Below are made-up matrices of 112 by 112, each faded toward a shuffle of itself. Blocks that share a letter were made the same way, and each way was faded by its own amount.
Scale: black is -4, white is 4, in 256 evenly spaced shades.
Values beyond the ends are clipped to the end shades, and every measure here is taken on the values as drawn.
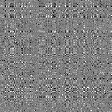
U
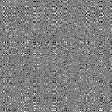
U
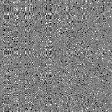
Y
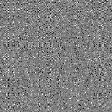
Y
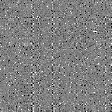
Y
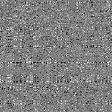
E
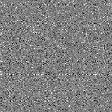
E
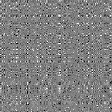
U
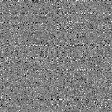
E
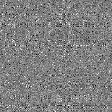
E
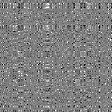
U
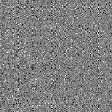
Y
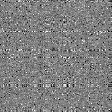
E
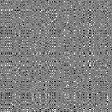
U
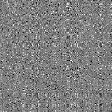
Y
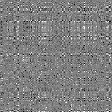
U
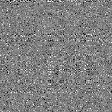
E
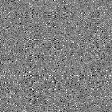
E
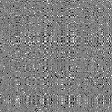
U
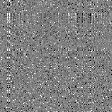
Y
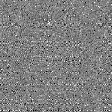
E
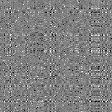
U
